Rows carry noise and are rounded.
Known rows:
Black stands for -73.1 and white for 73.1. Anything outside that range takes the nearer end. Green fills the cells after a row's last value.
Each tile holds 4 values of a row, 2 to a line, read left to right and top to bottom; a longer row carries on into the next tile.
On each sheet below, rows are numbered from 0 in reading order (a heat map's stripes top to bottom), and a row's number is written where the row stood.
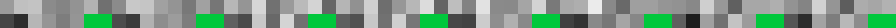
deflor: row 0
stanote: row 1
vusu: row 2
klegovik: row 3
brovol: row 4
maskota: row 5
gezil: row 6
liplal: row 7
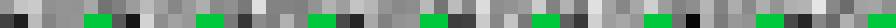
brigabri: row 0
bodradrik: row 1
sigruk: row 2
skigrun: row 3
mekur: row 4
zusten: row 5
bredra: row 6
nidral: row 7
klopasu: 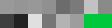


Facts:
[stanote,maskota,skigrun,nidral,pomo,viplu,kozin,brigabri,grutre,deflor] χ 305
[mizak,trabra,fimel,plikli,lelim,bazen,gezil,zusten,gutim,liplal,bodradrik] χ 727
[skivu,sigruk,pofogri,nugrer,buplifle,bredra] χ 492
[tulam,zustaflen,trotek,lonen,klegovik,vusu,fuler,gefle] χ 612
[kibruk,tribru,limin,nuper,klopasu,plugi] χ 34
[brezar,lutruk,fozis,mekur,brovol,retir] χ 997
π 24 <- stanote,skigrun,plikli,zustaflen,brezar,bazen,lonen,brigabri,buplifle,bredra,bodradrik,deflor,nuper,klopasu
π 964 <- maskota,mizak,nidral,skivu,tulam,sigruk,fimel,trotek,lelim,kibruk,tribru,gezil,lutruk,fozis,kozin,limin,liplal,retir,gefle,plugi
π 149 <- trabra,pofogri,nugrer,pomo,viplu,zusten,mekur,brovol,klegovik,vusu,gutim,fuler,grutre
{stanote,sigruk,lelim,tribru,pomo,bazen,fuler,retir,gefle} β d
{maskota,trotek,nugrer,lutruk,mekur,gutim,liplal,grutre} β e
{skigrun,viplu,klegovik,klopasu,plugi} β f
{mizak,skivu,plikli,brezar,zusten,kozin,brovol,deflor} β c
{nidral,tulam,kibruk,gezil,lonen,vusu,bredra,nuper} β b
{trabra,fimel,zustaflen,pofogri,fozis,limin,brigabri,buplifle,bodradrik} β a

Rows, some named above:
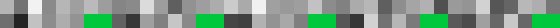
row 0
pofogri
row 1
lelim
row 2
grutre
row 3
zustaflen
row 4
trotek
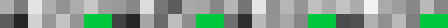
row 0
trabra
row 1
fozis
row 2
nugrer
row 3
pomo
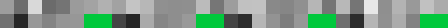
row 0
skivu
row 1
skigrun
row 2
deflor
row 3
nugrer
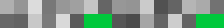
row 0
fuler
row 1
trotek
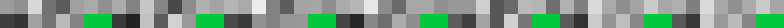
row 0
lutruk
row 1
kibruk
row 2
kozin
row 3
nidral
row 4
tulam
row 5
gutim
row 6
gutim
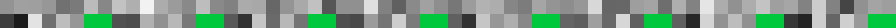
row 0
nuper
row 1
pomo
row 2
lonen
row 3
retir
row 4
bazen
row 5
gefle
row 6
trabra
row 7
limin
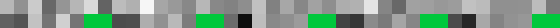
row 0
klegovik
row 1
pomo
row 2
buplifle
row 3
maskota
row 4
skigrun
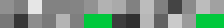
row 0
sigruk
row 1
plugi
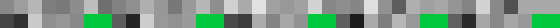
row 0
brezar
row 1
plikli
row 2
viplu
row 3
fimel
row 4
mizak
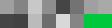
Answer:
tribru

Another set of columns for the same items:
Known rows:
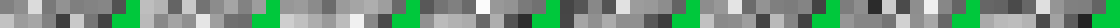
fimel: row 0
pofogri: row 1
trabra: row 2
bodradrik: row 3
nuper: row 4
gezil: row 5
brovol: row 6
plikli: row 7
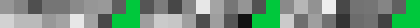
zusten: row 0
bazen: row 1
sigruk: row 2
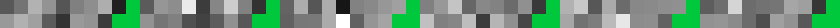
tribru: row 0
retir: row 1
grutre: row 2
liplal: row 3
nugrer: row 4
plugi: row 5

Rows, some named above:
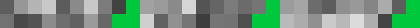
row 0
lutruk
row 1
skivu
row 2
gutim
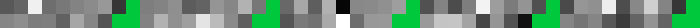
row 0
kibruk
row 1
vusu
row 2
grutre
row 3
bazen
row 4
retir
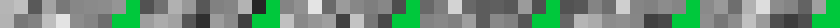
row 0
nugrer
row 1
tribru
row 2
gezil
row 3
trotek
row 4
zustaflen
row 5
bredra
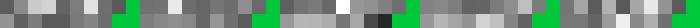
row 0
fozis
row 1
tulam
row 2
bodradrik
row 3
klegovik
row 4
mekur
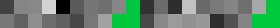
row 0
kozin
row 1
deflor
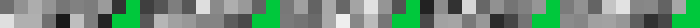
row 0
lelim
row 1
klopasu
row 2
mekur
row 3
stanote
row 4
buplifle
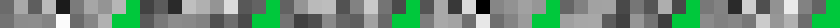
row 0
viplu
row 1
brezar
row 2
lutruk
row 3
pomo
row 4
gefle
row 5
brovol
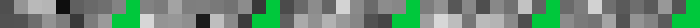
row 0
maskota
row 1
mizak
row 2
lonen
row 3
fuler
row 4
trotek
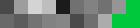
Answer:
nidral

